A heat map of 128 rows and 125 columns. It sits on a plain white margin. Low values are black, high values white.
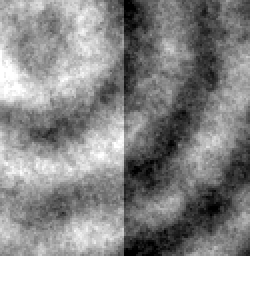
Rings: centred on the top left. Ninth with the highest average: top left. Seam: vertical, 50% of the way across, the left part higher. Lone odd cells: none.
